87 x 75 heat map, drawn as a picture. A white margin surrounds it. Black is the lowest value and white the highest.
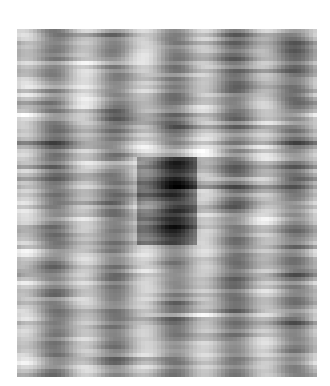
Ninth with the lowest average: centre. Slope: none. Odd patch: lower, in the centre. Stripes: upright, repeating 5 times.
